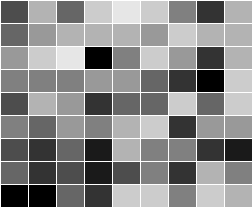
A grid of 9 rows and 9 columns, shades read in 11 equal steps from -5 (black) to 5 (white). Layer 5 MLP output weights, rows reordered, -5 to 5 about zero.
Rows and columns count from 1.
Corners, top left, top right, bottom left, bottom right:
-2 2 -5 2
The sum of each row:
8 14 6 -4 1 4 -15 -13 -3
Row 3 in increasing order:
-5 -3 0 1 1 2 3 3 4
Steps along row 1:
up down up up down down down up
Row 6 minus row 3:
-1 -4 -3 5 2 0 -4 4 -1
